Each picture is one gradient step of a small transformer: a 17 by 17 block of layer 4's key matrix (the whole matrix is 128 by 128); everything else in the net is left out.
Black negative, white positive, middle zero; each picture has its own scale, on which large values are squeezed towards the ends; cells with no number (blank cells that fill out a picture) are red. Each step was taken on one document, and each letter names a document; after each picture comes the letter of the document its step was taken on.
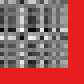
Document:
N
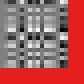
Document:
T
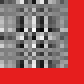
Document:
T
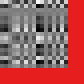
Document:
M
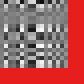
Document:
M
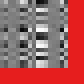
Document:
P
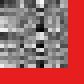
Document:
N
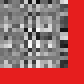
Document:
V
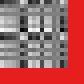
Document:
N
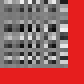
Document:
P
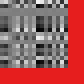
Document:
M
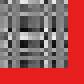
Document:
V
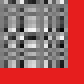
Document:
T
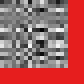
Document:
P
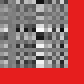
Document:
M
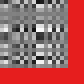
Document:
M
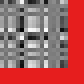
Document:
T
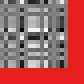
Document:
T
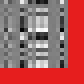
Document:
T
